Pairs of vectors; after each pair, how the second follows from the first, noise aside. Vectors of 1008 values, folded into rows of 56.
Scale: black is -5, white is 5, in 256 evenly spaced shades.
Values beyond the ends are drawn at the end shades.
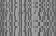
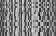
scaled up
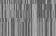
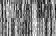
scaled up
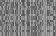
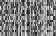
scaled up
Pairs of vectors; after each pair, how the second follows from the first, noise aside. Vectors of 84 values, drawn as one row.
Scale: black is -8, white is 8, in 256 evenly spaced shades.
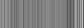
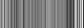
scaled up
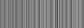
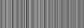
reversed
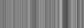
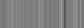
partly zeroed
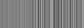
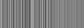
reversed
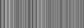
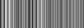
scaled up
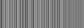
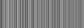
copied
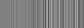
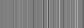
partly zeroed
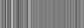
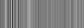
sign-scrambled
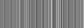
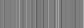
partly zeroed
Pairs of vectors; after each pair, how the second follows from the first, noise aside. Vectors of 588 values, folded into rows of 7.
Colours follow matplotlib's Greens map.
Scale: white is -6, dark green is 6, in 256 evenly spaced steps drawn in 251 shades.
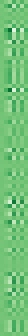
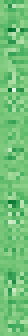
sign-scrambled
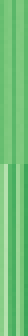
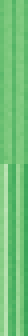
copied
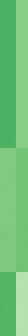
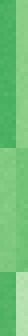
copied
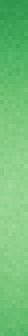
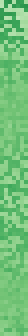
sign-scrambled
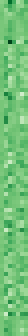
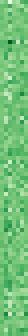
sign-scrambled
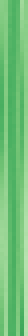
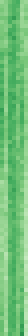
copied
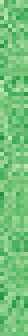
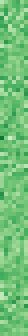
sign-scrambled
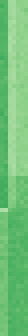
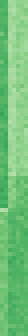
copied
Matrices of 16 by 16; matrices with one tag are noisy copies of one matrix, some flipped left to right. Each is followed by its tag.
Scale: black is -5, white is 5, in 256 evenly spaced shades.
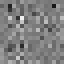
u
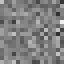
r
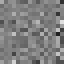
r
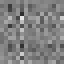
u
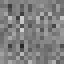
u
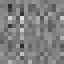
u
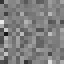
r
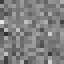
r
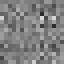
u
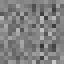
u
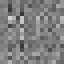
u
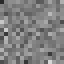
r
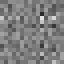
u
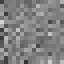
r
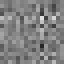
u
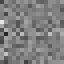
r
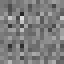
u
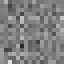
u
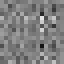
u
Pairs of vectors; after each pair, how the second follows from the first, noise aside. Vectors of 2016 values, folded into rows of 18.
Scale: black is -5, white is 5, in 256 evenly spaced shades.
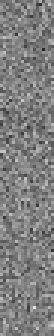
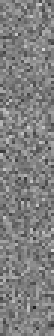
negated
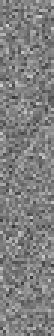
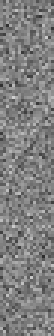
negated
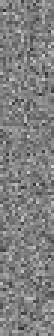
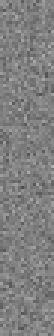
shrunk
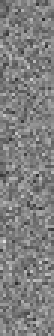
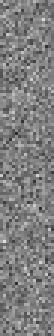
sign-scrambled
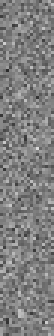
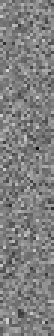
negated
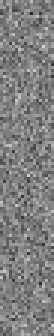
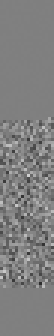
partly zeroed
